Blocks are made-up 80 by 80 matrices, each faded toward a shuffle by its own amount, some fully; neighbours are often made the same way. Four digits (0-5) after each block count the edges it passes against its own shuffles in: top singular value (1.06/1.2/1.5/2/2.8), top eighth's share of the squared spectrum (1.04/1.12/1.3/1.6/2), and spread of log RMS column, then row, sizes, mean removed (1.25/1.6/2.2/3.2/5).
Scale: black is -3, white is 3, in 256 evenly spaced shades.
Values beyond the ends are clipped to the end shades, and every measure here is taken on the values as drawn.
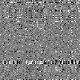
4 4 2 3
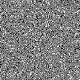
4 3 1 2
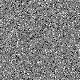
3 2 0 1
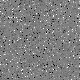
2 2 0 1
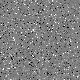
1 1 0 0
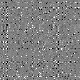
4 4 2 2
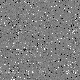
2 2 1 0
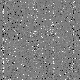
3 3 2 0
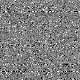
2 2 0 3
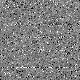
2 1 0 2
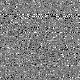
2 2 0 3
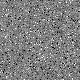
0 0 0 0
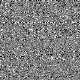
2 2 0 3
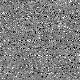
1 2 0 2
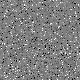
0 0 0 0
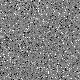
0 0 0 0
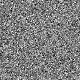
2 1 0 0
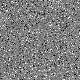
0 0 0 0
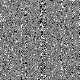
1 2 3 0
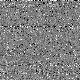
2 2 0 2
